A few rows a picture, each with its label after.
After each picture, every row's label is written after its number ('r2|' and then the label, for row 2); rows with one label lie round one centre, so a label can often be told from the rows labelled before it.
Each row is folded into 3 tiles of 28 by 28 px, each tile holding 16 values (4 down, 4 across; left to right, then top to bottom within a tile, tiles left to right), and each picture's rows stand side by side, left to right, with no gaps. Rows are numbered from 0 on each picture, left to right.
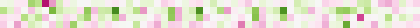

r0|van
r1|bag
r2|bag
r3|bag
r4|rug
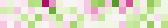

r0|van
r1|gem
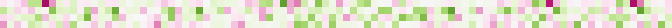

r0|van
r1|bag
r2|bag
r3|gem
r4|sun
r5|bag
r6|van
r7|van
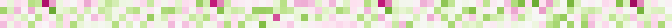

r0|van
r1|sun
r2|van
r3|rug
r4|van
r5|sun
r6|gem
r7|van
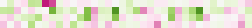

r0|van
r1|bag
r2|bag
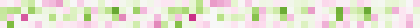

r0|rug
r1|bag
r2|rug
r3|bag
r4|bag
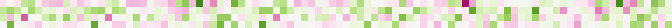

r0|rug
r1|rug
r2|gem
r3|rug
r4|sun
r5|van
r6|bag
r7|gem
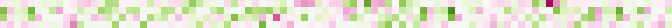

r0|bag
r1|sun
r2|sun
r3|rug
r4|gem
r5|bag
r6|van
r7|bag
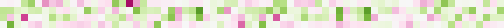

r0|rug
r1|van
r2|bag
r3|rug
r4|bag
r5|sun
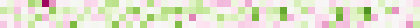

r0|van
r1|sun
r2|rug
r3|bag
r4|bag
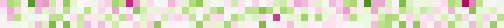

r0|gem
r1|van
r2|sun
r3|rug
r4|gem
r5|van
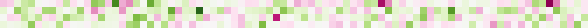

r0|sun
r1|gem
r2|bag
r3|rug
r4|van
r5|bag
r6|van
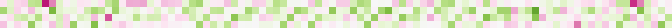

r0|van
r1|rug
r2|sun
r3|sun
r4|sun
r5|sun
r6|bag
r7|van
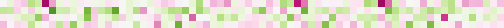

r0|van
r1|bag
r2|rug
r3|van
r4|van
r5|rug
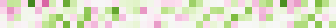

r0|gem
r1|bag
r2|sun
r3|gem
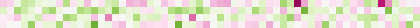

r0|sun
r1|rug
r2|rug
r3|van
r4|van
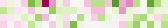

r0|van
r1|gem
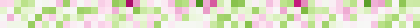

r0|sun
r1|van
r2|gem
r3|van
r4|gem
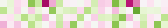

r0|van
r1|van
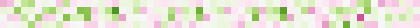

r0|sun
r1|bag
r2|bag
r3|bag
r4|rug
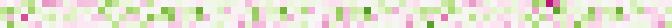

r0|rug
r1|sun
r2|bag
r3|bag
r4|bag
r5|rug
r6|van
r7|bag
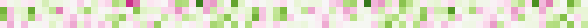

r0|bag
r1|van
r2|gem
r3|bag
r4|gem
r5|bag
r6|gem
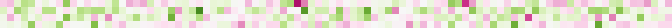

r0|sun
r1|rug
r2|bag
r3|van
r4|bag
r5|van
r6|rug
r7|rug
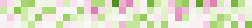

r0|sun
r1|gem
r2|gem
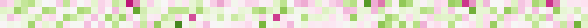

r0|sun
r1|van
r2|rug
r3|rug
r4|gem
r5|van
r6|van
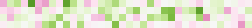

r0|gem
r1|sun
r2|bag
